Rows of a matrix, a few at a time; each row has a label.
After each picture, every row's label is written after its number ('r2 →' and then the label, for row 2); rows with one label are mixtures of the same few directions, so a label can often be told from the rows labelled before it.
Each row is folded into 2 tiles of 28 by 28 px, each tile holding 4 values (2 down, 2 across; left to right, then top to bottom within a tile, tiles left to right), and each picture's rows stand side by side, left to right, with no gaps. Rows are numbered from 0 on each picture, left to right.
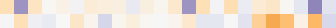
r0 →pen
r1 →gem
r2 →pen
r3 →pen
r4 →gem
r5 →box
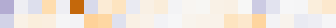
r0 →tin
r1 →pen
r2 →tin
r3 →tin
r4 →box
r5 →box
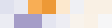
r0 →box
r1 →tin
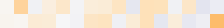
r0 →pen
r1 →gem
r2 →gem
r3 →gem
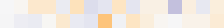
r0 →box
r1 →gem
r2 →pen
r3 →tin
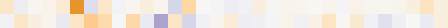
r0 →pen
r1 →pen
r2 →gem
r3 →pen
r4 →pen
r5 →gem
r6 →gem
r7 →box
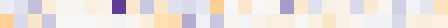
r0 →box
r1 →box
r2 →tin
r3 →box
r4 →pen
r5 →tin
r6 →pen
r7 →tin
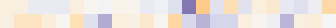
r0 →box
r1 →gem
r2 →box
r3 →pen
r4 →tin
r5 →tin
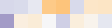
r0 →tin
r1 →tin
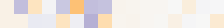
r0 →pen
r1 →gem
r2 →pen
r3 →gem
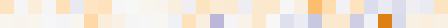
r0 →tin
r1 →gem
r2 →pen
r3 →gem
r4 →gem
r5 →box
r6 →gem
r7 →tin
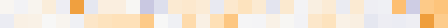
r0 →tin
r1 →pen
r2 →box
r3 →box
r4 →tin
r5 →gem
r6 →gem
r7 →gem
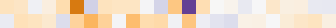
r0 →pen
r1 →pen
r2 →box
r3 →pen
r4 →tin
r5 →box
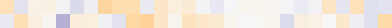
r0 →pen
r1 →tin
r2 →pen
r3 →box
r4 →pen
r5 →tin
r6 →gem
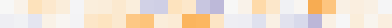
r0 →box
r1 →gem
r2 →box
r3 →box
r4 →box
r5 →box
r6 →box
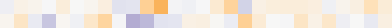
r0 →gem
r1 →gem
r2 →box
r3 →tin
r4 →pen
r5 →box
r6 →box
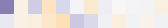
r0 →tin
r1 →pen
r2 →box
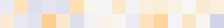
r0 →gem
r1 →pen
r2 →gem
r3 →gem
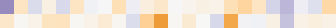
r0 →tin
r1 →tin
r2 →gem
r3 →gem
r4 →tin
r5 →tin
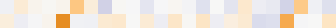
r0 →pen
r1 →tin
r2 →box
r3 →box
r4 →gem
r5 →tin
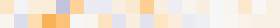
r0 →gem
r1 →tin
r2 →box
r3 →pen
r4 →pen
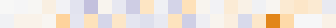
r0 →tin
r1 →box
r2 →pen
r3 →pen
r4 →gem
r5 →tin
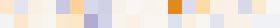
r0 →pen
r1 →gem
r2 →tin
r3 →tin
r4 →pen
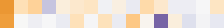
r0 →tin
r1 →box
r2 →gem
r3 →box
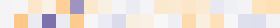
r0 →gem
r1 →pen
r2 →tin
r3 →box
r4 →box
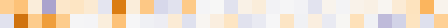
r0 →box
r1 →tin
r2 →tin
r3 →pen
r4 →pen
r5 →box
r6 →gem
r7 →box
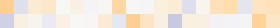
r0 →tin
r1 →gem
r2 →pen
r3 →tin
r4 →gem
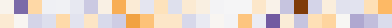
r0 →pen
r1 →box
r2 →pen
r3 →pen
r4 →gem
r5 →pen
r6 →box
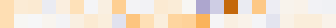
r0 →tin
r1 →pen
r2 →pen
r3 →box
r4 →tin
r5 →box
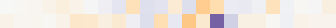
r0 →box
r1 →box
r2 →gem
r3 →gem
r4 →tin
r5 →tin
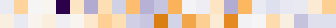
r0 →pen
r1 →tin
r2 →gem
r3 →pen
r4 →tin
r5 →box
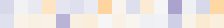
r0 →tin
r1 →tin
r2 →pen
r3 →tin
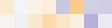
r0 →gem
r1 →gem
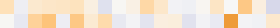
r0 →gem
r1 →box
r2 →box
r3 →box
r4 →tin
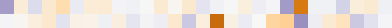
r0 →tin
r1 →tin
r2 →box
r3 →gem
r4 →gem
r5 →pen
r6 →pen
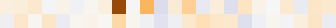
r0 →box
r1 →tin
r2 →tin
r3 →pen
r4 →pen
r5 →gem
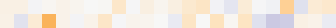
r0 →gem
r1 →gem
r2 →tin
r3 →box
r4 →gem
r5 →tin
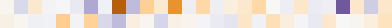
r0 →pen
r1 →box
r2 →tin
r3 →tin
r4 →box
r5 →gem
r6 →tin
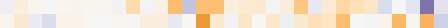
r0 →gem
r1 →gem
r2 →pen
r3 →gem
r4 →box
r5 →pen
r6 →tin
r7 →box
